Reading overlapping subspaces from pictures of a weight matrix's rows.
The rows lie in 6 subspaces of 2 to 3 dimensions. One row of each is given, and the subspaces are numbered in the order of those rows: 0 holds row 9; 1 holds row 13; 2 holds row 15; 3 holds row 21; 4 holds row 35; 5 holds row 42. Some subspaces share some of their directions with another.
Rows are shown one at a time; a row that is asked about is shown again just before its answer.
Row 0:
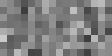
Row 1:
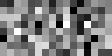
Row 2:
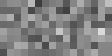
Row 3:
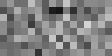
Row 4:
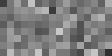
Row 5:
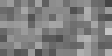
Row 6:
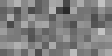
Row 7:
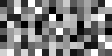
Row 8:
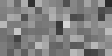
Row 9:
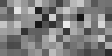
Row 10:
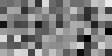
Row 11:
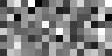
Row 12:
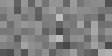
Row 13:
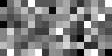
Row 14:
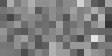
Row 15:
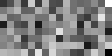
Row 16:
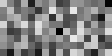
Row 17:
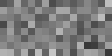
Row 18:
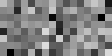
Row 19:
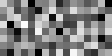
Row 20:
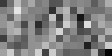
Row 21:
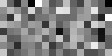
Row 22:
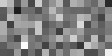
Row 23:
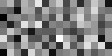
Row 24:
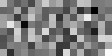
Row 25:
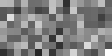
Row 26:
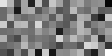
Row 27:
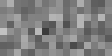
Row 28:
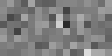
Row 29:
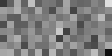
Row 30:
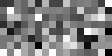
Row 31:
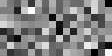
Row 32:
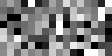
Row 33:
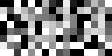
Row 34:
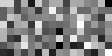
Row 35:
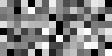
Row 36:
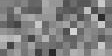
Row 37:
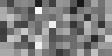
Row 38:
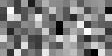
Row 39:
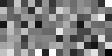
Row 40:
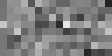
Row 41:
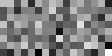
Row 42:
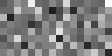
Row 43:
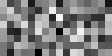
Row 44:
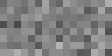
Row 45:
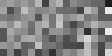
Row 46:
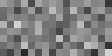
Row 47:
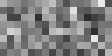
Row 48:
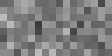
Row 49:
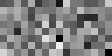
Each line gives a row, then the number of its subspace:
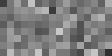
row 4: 1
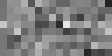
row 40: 0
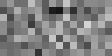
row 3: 5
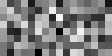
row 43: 1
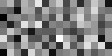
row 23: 1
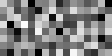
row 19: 1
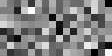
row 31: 4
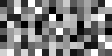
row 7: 1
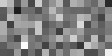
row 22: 4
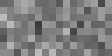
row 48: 4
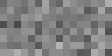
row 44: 2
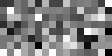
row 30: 2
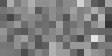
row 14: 0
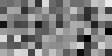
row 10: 2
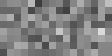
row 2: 3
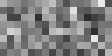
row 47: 2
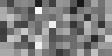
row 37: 0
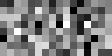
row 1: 0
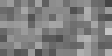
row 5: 2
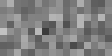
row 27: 4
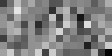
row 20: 0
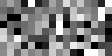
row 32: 0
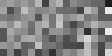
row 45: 2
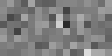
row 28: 0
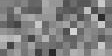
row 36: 4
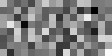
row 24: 1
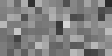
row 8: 0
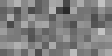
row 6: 3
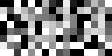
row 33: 4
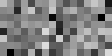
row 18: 4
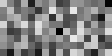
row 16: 1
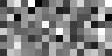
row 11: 3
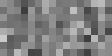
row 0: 2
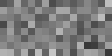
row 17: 5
